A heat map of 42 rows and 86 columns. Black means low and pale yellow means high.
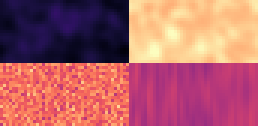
It is made of 2 by 2 panels. Panel 1,1: very low, blotchy, faint in contrast. Panel 1,2: very high, blotchy, faint in contrast. Panel 2,1: high, fine-grained. Panel 2,2: middling, streaked downward, faint in contrast.
